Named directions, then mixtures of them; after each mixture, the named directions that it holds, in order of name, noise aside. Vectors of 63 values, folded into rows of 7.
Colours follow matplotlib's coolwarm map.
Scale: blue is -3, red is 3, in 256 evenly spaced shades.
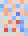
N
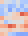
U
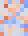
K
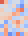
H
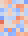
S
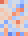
H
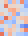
K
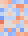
S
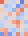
H, K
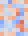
N, S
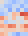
U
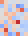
H, N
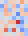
N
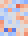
N, S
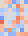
S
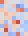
H, N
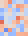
S
